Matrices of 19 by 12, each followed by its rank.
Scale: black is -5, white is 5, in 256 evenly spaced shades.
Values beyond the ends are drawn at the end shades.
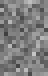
full rank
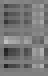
one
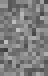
full rank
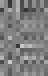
two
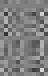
two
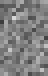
full rank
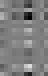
one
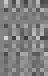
two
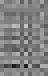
two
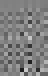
two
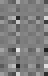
one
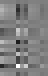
one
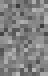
full rank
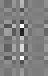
one
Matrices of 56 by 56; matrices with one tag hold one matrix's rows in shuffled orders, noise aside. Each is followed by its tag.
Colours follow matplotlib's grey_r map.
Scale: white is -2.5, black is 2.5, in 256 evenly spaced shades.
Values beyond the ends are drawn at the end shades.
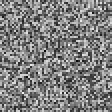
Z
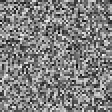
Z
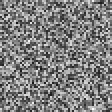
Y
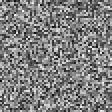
Z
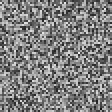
Z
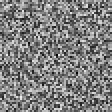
Z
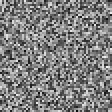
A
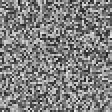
A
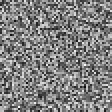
A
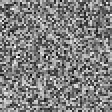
A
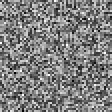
Z
